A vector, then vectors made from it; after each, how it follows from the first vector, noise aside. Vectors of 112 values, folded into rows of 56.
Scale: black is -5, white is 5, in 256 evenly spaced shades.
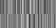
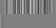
partly zeroed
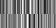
scaled up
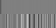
partly zeroed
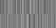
shrunk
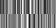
scaled up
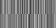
sign-scrambled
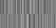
shrunk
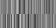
wrapped around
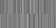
shrunk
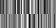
scaled up
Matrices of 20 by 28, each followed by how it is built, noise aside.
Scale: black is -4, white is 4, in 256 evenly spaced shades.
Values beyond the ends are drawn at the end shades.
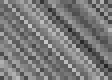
Toeplitz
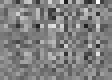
low rank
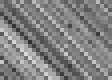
Toeplitz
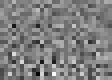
low rank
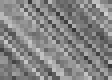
Toeplitz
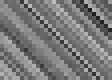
Toeplitz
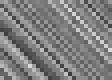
Toeplitz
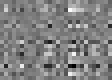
low rank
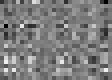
low rank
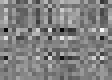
low rank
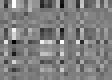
low rank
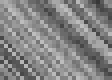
Toeplitz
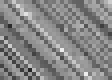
Toeplitz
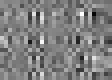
low rank
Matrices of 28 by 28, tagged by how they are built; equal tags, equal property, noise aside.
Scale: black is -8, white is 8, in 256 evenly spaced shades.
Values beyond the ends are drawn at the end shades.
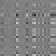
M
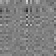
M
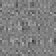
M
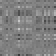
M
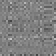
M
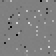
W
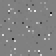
W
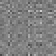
M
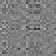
M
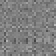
M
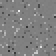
W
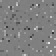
W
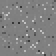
W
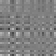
M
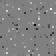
W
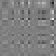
M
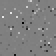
W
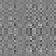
M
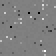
W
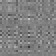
M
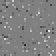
W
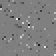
W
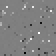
W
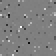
W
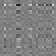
M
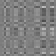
M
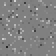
W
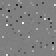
W
